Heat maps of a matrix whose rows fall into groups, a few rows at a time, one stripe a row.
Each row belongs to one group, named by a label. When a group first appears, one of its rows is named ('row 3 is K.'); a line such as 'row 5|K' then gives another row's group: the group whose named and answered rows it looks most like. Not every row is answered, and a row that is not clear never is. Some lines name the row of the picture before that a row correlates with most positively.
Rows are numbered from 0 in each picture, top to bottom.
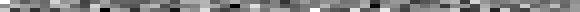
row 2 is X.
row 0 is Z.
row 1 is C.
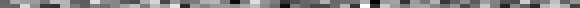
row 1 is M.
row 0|C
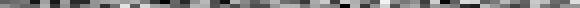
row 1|X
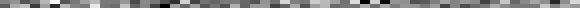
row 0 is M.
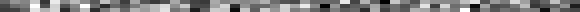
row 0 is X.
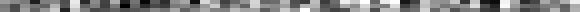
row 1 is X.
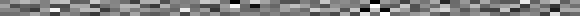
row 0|C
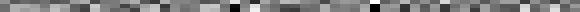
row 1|C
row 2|C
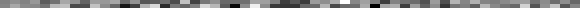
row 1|C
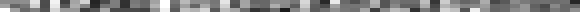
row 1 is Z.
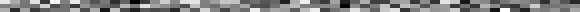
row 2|X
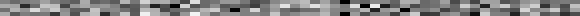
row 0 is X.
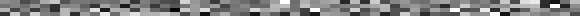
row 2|X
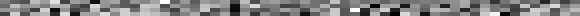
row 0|Z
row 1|C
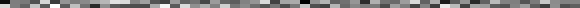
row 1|Z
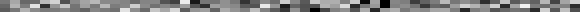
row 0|M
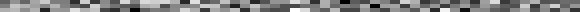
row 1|C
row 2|Z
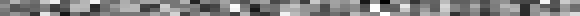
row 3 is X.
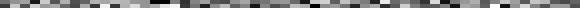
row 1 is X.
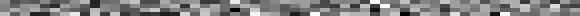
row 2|C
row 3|X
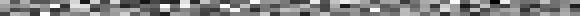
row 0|X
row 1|Z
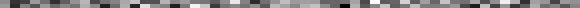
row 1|X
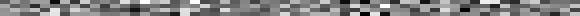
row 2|Z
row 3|M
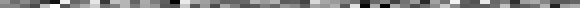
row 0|X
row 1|M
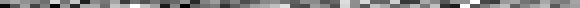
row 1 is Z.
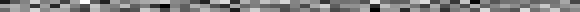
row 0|Z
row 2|C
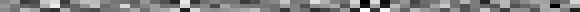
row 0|M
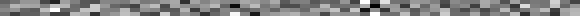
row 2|M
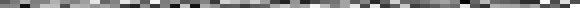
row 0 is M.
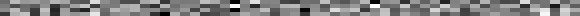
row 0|C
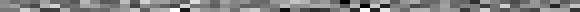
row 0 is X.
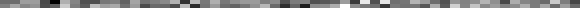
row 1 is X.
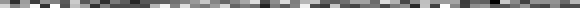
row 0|X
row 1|Z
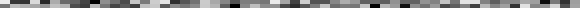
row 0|Z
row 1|C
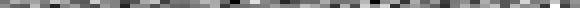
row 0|C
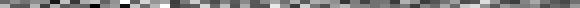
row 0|X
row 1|Z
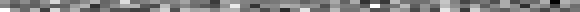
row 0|M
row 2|Z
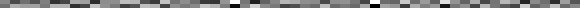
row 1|C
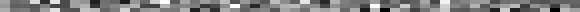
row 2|M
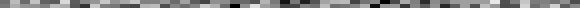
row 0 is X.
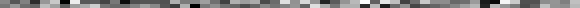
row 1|M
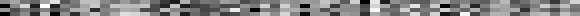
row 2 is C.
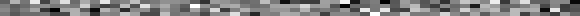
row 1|X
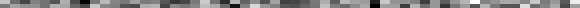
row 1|C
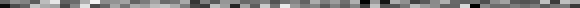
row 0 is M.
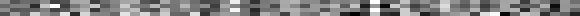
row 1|M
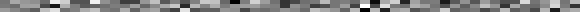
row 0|C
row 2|M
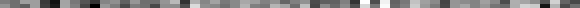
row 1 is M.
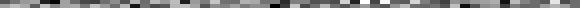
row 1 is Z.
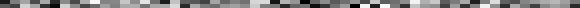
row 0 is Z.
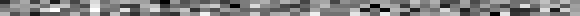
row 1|C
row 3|X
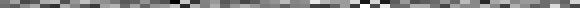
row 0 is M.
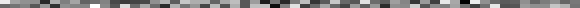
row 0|Z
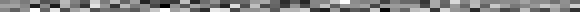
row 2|Z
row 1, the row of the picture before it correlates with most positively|1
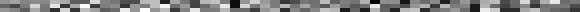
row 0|C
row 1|Z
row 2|X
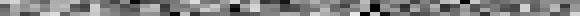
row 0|Z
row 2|C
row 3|M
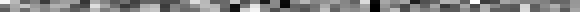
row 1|C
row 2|C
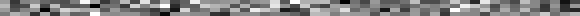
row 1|Z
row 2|X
